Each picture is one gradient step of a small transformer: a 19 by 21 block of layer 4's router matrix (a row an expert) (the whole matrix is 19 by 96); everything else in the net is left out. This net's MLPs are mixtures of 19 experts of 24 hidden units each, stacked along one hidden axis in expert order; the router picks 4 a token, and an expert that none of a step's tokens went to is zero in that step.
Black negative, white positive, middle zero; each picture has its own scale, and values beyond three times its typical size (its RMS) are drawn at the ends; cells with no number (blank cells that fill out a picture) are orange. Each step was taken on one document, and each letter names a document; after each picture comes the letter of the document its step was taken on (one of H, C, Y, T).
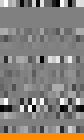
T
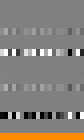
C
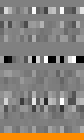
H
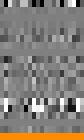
T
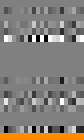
H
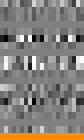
T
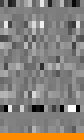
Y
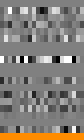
H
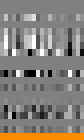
C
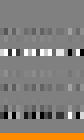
C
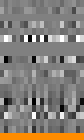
H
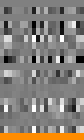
H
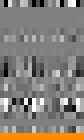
T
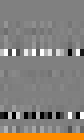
C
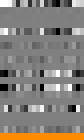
Y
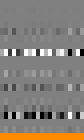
C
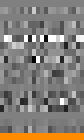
H
